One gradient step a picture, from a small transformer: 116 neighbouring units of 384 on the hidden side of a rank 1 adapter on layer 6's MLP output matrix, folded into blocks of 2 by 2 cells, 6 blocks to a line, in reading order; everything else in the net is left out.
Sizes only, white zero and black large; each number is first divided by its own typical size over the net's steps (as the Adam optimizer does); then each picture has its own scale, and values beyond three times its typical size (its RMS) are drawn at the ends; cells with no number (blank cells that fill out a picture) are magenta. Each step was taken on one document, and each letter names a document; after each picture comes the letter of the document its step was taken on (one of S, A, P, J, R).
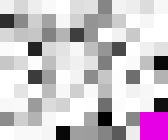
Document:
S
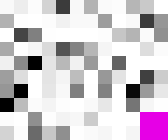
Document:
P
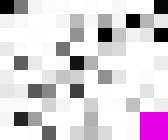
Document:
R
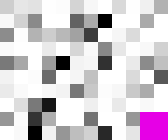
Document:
S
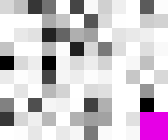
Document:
S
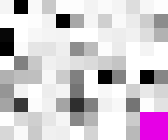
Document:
P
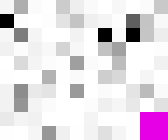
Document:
R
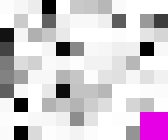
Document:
P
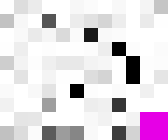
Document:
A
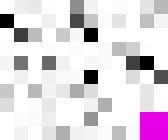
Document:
A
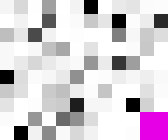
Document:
P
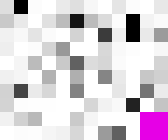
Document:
R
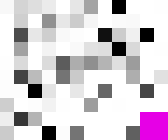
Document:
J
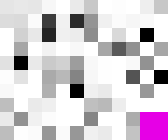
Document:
J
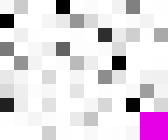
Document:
R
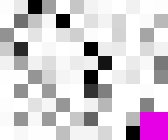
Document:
S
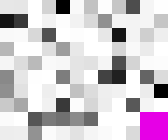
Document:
P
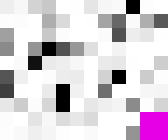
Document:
P
